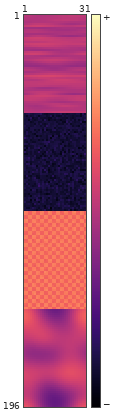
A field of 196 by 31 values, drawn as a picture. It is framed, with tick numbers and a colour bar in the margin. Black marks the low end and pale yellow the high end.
The table splits into 4 rows of 1 panel. Panel 1,1: middling, streaked across, faint in contrast. Panel 2,1: very low, fine-grained, faint in contrast. Panel 3,1: high, checkered, faint in contrast. Panel 4,1: middling, smooth.
